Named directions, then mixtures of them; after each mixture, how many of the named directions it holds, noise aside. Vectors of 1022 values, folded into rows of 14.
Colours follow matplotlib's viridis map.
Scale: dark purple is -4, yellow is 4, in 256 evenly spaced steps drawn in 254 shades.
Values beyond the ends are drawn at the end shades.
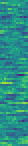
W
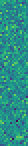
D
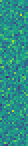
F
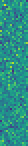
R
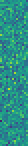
two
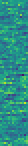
two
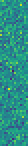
three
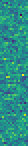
three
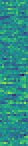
three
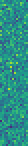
two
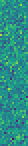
three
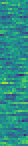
one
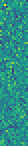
one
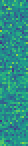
two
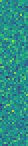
one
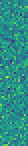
one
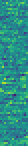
three
